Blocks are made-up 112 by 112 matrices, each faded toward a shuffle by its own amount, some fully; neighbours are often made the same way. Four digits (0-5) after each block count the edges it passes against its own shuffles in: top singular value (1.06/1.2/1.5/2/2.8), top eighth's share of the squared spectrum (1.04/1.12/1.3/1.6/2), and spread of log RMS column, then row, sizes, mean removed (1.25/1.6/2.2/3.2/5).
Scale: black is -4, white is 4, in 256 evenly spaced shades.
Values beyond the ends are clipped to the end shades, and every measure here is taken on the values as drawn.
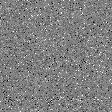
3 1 0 1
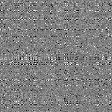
5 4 3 3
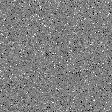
2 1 0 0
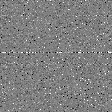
4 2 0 1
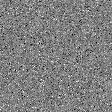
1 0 0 0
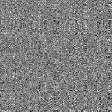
4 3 2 2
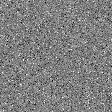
2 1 0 0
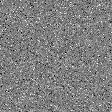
3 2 0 0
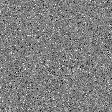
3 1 0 0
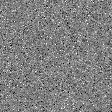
2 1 0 0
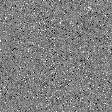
0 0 1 0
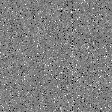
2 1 1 0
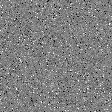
0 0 0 0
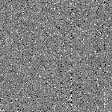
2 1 2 0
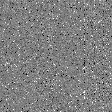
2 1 1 0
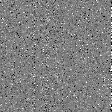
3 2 2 0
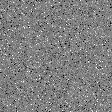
0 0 0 0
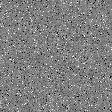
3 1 0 0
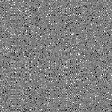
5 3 2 1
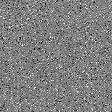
3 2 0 0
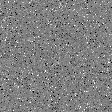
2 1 0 0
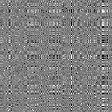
5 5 4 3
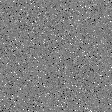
0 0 0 0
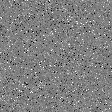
0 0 0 0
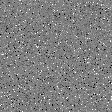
0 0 0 0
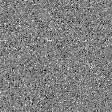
2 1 0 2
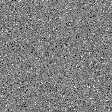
3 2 0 0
